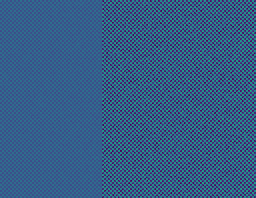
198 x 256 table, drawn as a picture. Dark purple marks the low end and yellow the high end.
Odd rows or columns: none. Seam: vertical, 40% of the way across, the left part calmer. Grain: checkered. Average level on the scale: 30%.
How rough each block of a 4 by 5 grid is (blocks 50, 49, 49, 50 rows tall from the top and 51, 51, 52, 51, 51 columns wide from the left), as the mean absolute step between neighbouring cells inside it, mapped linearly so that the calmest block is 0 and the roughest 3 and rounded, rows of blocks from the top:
00333
00333
00333
00333
